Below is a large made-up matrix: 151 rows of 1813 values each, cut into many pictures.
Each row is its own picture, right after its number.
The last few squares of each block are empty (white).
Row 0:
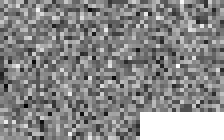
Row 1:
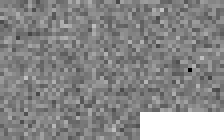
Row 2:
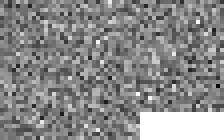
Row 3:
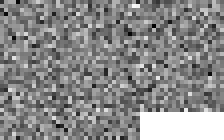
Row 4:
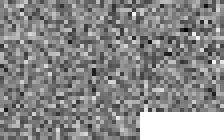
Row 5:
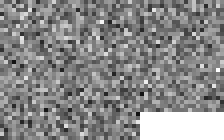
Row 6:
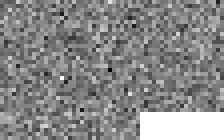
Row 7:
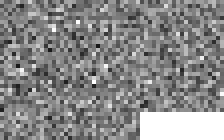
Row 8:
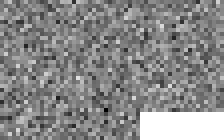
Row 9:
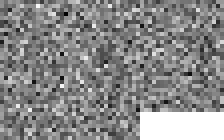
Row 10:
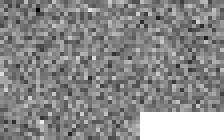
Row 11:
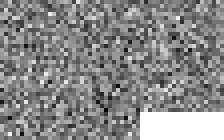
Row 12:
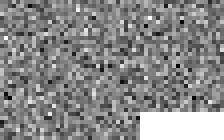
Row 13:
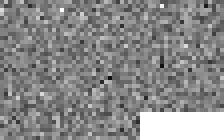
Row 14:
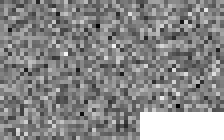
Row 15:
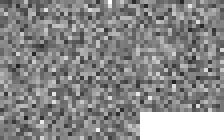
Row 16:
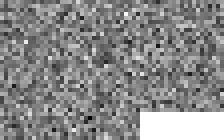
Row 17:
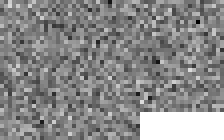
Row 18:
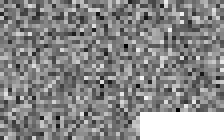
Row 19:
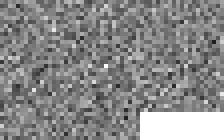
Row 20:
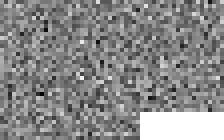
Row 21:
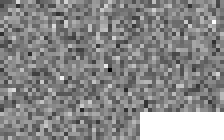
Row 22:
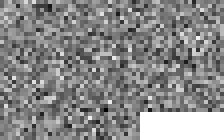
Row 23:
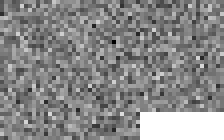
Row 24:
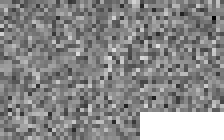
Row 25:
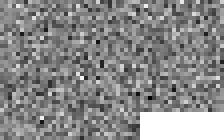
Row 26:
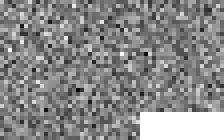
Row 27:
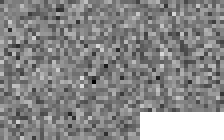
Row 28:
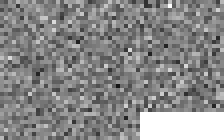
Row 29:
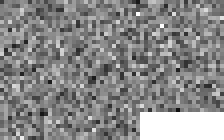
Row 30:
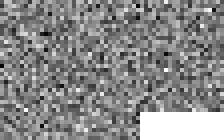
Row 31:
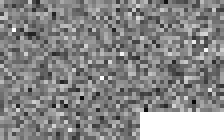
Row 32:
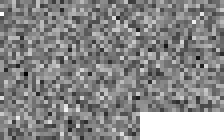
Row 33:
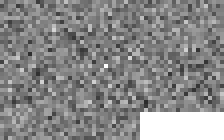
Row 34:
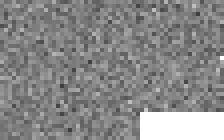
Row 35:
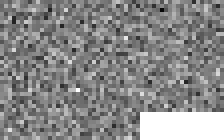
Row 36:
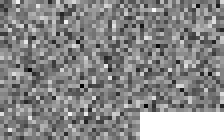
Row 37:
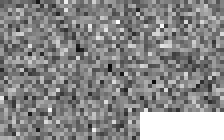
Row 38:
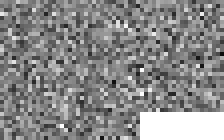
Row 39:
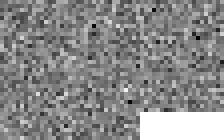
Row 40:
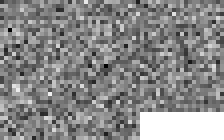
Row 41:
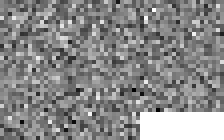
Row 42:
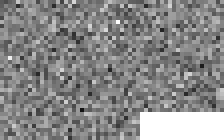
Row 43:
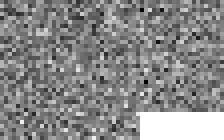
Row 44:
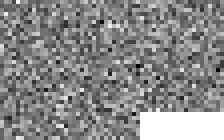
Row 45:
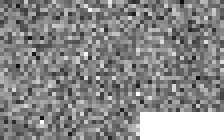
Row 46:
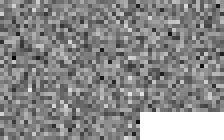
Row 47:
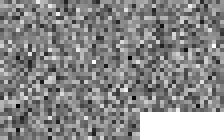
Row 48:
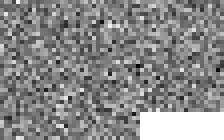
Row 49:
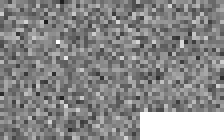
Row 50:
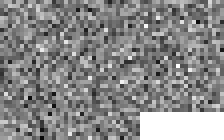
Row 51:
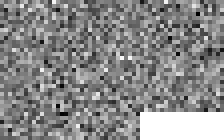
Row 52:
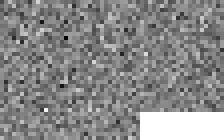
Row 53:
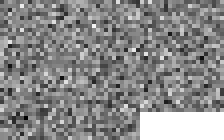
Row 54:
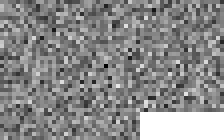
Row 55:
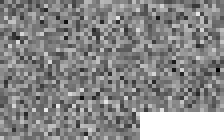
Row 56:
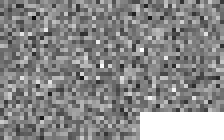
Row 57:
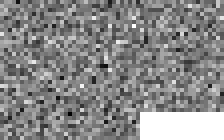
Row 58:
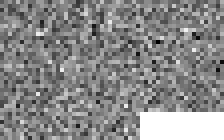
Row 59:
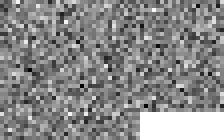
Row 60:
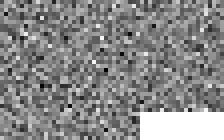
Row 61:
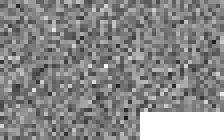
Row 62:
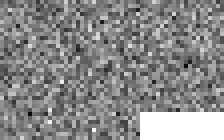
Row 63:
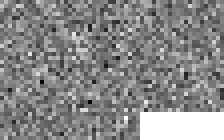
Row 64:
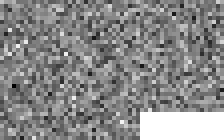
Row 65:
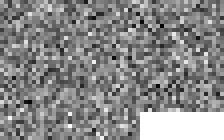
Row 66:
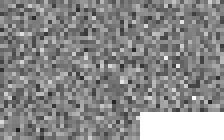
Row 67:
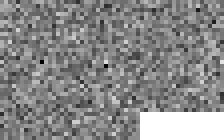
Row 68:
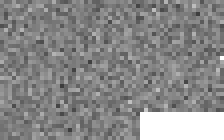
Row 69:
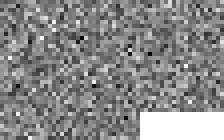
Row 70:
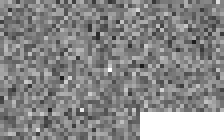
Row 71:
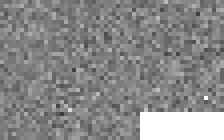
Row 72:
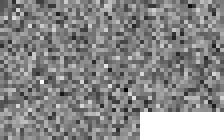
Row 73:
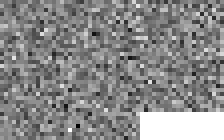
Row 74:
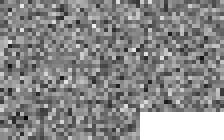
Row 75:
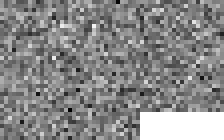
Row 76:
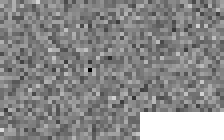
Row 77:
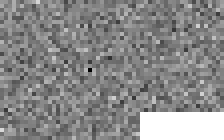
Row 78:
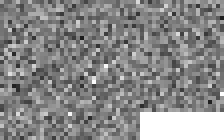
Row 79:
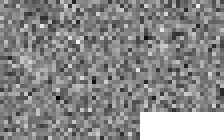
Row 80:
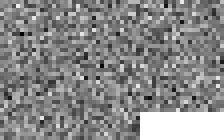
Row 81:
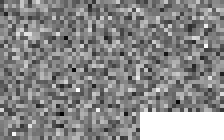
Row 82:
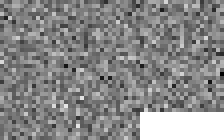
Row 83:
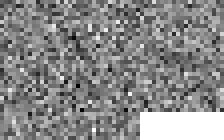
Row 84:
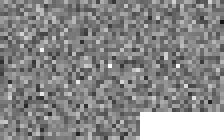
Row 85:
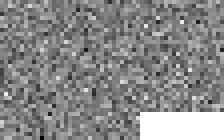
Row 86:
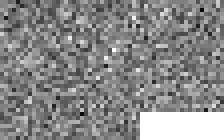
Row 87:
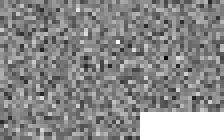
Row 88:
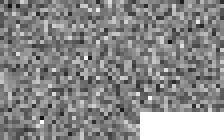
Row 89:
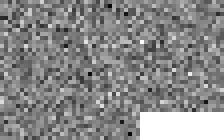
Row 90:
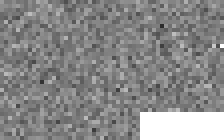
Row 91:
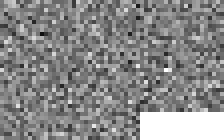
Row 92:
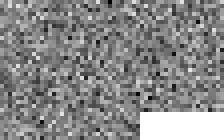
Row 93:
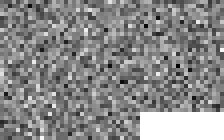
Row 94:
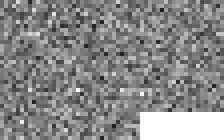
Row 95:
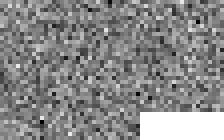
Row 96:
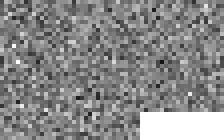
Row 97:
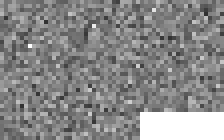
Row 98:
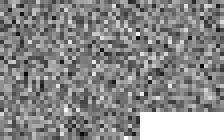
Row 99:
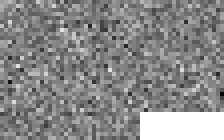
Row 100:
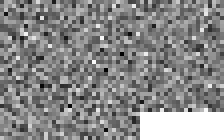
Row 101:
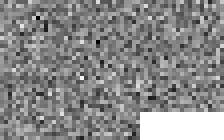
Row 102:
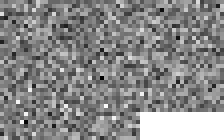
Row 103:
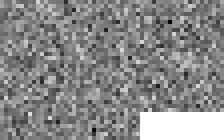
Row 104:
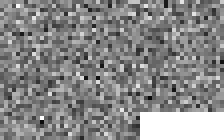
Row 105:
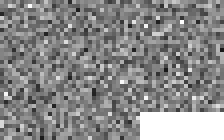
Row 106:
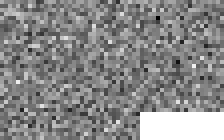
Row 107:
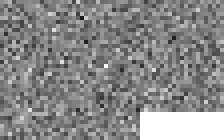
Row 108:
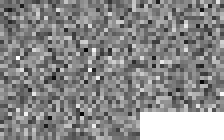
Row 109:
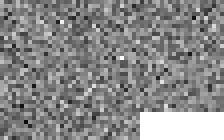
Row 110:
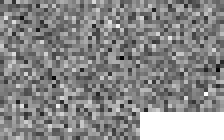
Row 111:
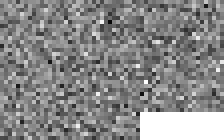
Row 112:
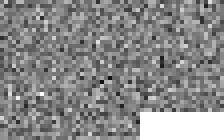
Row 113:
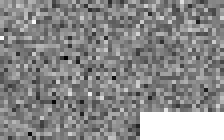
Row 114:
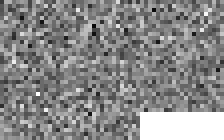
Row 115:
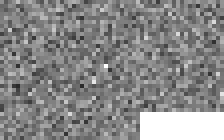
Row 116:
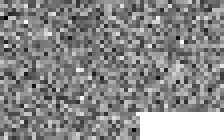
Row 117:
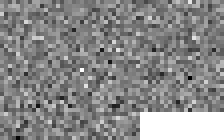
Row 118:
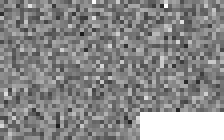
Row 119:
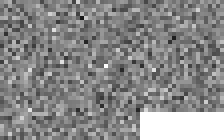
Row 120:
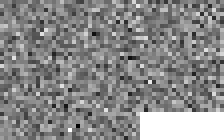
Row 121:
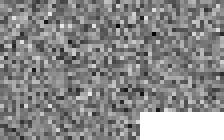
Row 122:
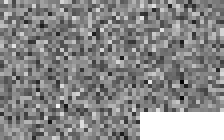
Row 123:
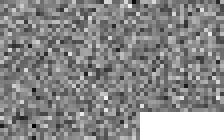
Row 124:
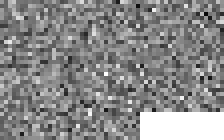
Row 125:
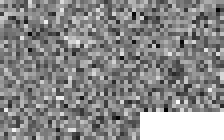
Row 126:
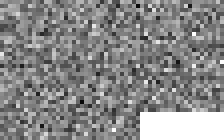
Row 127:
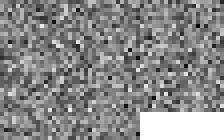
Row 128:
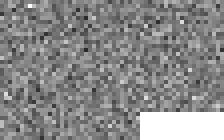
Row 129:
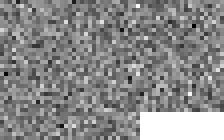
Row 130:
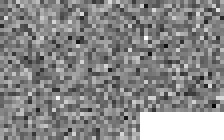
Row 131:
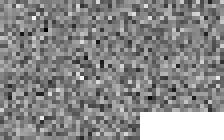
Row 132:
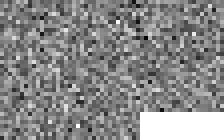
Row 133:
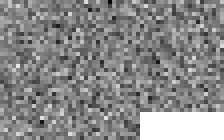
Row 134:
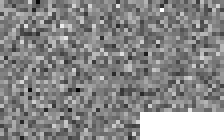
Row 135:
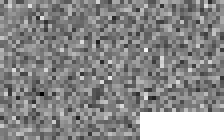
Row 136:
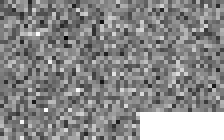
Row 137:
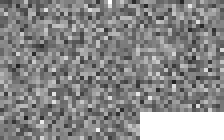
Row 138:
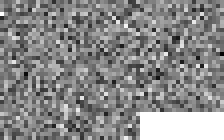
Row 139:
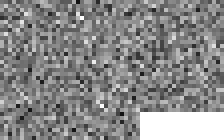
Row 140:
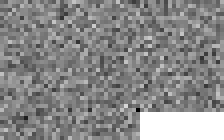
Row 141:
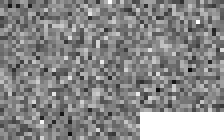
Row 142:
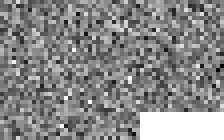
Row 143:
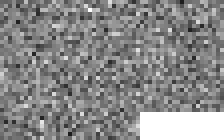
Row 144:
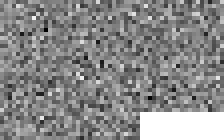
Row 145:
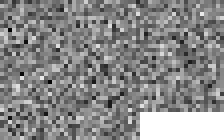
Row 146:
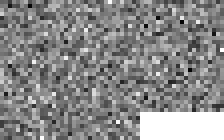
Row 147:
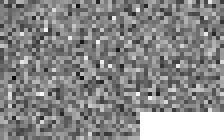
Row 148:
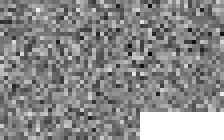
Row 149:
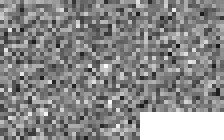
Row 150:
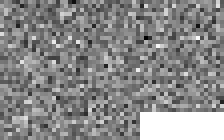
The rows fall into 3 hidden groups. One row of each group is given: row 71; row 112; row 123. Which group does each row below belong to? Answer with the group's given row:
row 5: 71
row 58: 71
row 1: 71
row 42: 123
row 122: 71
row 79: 123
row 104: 112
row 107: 123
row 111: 71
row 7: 123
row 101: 112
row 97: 71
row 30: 71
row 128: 112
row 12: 112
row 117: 71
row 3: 71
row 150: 123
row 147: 112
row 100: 71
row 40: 123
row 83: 123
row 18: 112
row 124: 71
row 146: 112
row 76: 123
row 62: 123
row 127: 123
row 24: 123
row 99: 123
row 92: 112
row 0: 112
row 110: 71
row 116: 71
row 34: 71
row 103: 123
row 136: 71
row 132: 71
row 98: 71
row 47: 123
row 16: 123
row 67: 123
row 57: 123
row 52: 71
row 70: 123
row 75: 71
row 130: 123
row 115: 123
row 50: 112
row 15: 112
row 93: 112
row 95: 112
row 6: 123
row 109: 71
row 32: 71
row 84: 112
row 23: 71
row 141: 112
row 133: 112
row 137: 112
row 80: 112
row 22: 123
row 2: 112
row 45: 112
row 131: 112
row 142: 71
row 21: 123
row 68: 71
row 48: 71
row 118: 112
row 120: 71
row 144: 112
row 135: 112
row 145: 123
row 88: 112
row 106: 71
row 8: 123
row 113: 112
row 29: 123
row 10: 112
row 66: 112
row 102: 71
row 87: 112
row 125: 71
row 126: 71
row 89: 123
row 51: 71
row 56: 112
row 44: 71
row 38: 71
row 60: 71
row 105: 112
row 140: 123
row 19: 123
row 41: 71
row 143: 112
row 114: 71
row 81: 71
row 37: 123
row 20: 112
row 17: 112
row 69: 123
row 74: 123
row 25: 112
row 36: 123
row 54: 123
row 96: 71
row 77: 123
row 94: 71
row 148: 123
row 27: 123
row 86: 123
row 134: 71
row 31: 71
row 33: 123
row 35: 71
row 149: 123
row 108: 123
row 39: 71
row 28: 123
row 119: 123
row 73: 71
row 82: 71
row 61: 123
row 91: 71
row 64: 123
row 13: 112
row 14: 123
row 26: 71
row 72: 123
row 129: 71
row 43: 71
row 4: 71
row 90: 123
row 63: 123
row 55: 71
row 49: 71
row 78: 123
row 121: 71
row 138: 71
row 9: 123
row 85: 112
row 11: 123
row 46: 71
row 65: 123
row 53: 123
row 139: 123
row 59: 123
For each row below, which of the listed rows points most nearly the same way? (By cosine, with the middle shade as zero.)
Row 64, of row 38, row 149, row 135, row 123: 149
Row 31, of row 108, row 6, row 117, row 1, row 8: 1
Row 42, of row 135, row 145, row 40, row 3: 40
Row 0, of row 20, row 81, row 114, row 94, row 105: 105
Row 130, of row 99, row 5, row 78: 78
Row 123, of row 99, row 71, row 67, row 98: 67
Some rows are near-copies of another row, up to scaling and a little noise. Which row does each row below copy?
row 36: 59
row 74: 53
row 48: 44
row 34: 68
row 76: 77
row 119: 107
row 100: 60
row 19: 61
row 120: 73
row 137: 15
